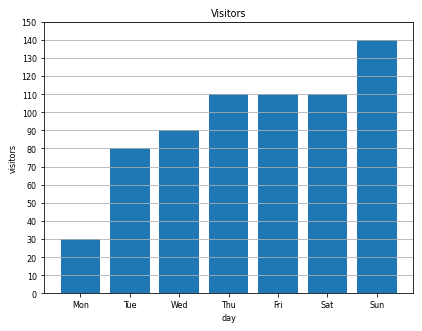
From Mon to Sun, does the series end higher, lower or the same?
higher
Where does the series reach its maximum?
Sun
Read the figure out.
Title: Visitors
x-axis: day, ticks Mon Tue Wed Thu Fri Sat Sun
y-axis: visitors, ticks 0 10 20 30 40 50 60 70 80 90 100 110 120 130 140 150
Values:
30 80 90 110 110 110 140
